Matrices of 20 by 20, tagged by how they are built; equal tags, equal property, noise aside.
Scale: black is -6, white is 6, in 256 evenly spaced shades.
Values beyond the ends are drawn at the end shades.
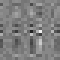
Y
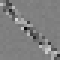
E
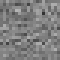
Y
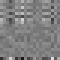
Y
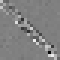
E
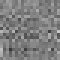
Y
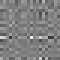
Y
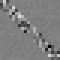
E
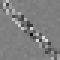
E
